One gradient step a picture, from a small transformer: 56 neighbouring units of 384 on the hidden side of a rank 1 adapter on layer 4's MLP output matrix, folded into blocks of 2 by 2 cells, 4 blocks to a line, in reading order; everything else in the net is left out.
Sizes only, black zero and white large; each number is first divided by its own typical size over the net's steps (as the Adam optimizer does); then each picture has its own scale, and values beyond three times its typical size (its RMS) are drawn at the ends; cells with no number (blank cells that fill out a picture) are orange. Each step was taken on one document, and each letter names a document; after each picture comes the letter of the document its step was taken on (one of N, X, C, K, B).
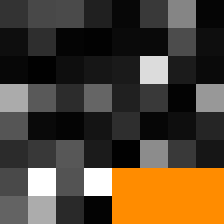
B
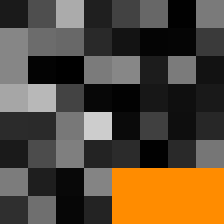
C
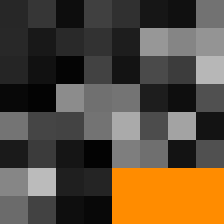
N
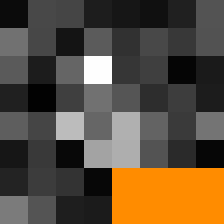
C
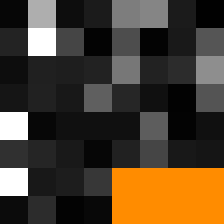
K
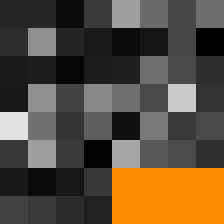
K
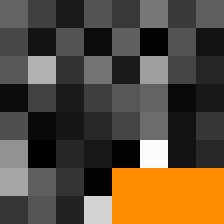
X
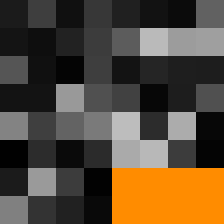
N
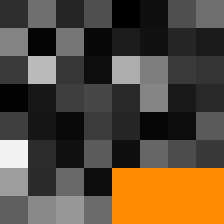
X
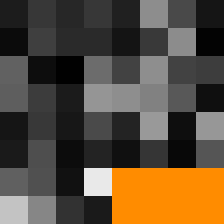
B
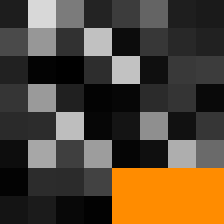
C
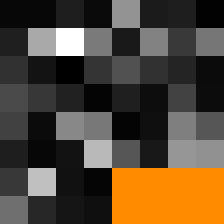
C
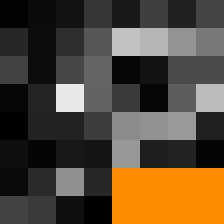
N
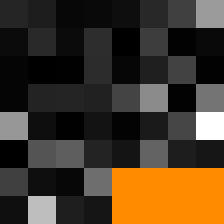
B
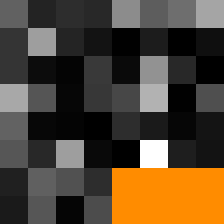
B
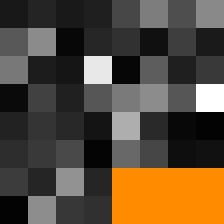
K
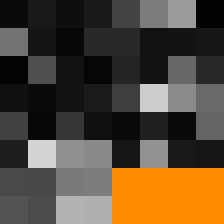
X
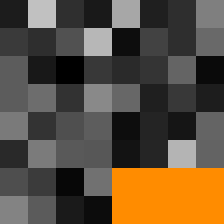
C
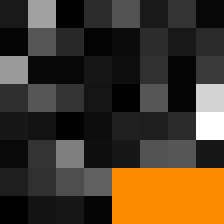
B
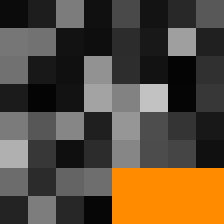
K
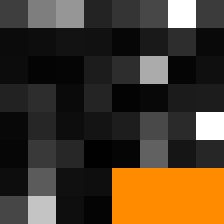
B
